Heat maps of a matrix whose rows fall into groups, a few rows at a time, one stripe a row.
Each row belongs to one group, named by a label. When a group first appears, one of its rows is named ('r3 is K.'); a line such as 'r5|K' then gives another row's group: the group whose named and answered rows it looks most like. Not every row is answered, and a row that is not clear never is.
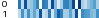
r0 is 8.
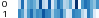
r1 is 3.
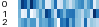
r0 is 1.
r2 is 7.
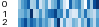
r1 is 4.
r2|1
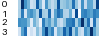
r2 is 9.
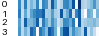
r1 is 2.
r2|8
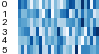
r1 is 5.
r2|9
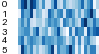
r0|1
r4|3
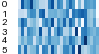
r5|8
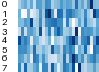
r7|8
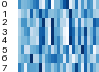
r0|5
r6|4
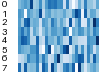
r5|5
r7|8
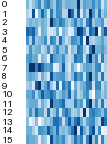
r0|2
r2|9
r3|9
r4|8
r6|9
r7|1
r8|9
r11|9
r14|7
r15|9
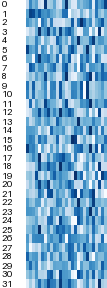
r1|1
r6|3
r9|8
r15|5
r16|9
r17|4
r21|7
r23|9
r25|4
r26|7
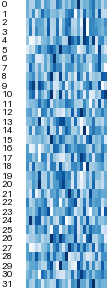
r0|2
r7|3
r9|1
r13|4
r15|9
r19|4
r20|4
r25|5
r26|9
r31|2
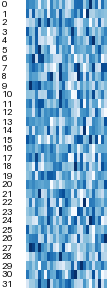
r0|9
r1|8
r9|1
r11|3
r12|3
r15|9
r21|4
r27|1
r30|7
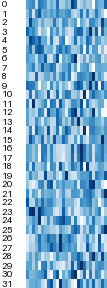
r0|5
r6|5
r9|9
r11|8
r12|7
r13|2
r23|1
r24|4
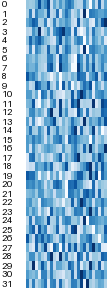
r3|4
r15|7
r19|9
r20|7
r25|5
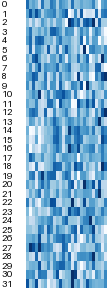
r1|1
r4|3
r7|3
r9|8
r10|4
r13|3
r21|3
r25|7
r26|4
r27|1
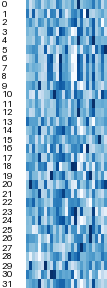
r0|2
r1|8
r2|7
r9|4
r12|2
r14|4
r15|3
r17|4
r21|4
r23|7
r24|4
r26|9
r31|4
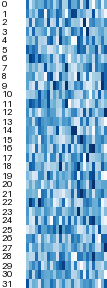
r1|7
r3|8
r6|1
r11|1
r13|3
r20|2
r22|1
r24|5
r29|4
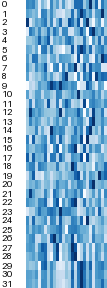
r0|9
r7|5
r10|2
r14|9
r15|8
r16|5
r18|5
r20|2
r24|8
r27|5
